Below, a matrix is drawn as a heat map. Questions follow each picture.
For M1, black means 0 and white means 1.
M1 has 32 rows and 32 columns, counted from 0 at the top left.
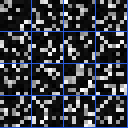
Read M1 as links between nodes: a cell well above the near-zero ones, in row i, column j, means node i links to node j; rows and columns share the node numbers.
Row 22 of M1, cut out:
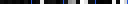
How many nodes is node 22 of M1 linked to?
8
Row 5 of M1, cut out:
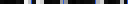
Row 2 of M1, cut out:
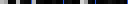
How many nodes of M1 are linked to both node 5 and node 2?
0
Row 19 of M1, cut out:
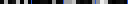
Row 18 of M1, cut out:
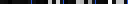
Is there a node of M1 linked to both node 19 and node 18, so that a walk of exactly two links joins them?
no
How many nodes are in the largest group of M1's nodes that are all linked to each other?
4
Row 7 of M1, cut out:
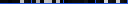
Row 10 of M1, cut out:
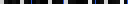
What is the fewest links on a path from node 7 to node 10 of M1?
2
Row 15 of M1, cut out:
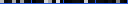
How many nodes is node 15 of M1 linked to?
8
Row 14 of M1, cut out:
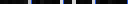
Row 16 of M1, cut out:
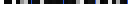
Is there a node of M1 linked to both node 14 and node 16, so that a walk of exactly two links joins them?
no
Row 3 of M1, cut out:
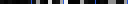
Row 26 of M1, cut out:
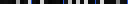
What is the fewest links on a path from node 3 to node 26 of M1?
3
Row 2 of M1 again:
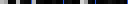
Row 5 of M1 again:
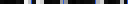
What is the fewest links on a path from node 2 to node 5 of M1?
3
